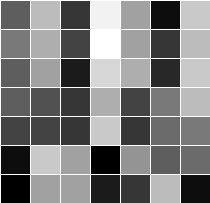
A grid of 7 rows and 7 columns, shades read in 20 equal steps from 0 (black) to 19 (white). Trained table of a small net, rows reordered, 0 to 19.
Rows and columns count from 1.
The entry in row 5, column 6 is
8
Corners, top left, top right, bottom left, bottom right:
7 15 0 1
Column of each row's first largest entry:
4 4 4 7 4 2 6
